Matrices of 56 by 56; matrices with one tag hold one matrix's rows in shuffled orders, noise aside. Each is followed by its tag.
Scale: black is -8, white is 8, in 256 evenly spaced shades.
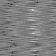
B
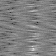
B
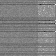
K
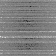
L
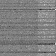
K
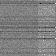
K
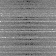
L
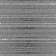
L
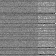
K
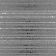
L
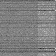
K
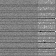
K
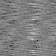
B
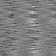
B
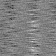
B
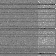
K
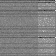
K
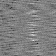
B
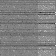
K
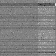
K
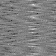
B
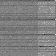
K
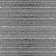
L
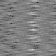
B
